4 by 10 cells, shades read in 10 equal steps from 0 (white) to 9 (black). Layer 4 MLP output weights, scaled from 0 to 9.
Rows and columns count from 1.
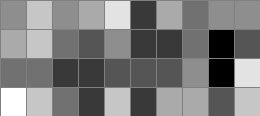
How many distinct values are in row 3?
6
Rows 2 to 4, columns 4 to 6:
6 4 7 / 7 6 6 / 7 2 7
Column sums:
12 11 21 23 13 27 19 17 28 13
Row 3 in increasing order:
1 4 5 5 6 6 6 7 7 9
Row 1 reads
4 2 4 3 1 7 3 5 4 4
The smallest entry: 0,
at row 4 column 1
